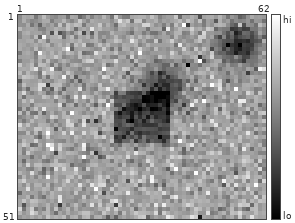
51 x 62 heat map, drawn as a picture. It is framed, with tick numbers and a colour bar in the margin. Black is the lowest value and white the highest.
The ninth with the lowest average is the centre. Two dips sink into the field. Overall the values sit about 60% of the way up the scale. In the centre lies a patch that is lower than the rest.
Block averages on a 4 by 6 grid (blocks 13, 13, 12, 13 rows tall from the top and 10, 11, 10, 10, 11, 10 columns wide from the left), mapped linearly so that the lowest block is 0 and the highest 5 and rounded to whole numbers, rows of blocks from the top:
555442
553044
553355
555555
